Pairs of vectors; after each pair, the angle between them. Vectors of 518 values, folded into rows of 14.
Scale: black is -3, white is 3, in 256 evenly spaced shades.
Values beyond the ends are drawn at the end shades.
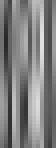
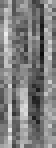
nearly opposite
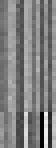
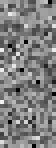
orthogonal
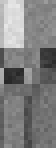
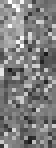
partly aligned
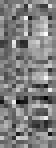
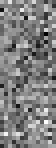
partly opposed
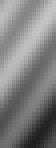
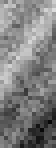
nearly parallel
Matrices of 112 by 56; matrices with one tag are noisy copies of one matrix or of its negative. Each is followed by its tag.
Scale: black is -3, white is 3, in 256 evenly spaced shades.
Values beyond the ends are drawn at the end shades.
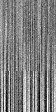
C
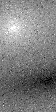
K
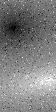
K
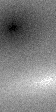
K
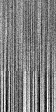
C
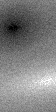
K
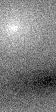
K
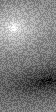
K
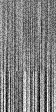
C
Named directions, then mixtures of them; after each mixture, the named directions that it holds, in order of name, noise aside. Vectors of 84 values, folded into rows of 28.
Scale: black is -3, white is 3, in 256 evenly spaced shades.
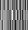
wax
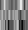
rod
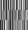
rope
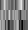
rod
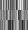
rod, rope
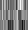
rod, rope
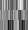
rod, rope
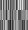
rod, rope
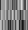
rod, wax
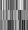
rod, rope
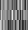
rod, wax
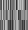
rod, rope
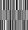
rope, wax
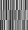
rope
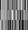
rod, wax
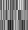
rod, rope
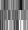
rod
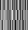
wax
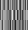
wax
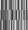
wax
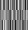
rope, wax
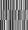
rope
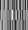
wax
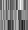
rod, rope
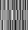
wax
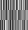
rope
